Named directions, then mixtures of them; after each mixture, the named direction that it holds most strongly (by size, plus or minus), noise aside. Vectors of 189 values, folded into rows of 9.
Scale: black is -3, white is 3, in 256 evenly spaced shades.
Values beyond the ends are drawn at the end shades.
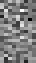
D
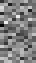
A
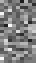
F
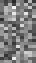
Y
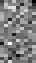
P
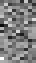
F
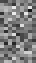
Y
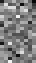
P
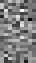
D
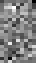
P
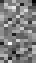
P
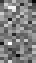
P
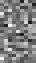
F
